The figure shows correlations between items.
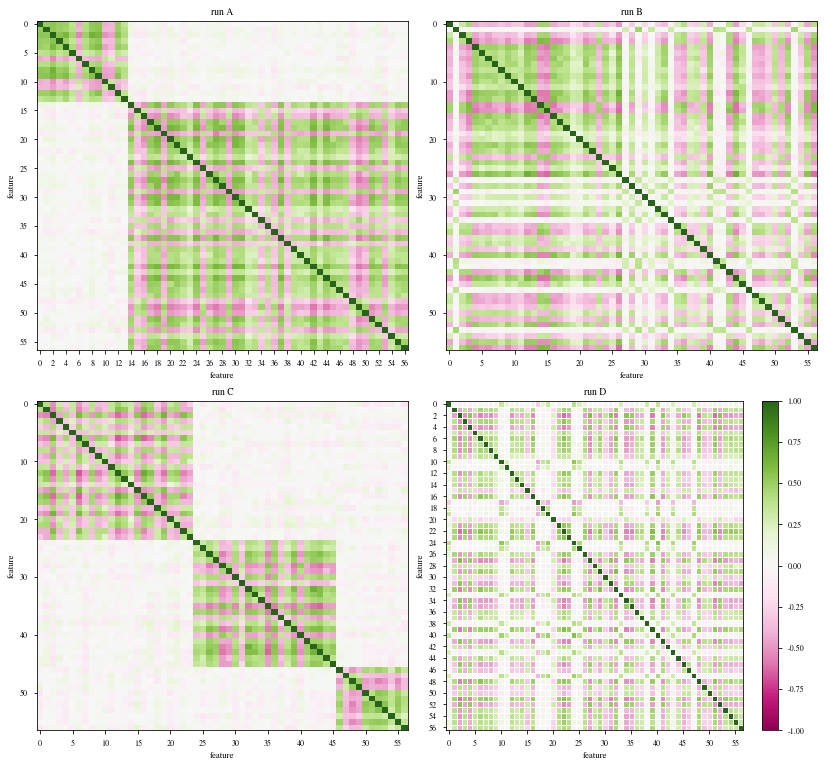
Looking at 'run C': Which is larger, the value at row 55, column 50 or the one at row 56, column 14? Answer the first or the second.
the first
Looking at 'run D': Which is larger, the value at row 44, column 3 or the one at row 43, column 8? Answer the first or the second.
the first
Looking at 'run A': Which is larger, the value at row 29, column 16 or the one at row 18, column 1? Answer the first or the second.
the first
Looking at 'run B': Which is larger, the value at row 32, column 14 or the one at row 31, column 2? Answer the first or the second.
the second
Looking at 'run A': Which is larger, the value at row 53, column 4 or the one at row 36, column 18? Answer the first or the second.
the first
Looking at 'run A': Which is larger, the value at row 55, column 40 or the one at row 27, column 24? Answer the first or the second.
the second
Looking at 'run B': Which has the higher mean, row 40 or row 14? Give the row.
40
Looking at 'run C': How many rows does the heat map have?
57
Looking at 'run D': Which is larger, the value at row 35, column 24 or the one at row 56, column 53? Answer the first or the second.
the second
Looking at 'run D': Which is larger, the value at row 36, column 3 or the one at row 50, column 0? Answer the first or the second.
the first
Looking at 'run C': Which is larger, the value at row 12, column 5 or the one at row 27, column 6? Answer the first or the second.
the first
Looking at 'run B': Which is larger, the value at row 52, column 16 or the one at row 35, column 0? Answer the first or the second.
the first
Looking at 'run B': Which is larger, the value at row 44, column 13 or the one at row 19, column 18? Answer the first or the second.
the first
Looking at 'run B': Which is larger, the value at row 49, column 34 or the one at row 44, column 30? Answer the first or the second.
the second
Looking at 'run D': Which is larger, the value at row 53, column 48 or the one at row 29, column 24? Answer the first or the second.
the first
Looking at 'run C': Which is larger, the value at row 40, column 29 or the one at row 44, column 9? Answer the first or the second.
the first
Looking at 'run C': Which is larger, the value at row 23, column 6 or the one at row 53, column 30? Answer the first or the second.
the first
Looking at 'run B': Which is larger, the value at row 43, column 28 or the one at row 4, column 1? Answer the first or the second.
the second
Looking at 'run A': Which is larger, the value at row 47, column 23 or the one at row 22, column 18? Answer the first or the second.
the second
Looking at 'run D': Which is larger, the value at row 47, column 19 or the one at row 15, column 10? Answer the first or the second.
the first
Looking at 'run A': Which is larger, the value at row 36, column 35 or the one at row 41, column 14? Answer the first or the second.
the second
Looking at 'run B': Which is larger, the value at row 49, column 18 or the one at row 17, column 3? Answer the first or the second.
the first
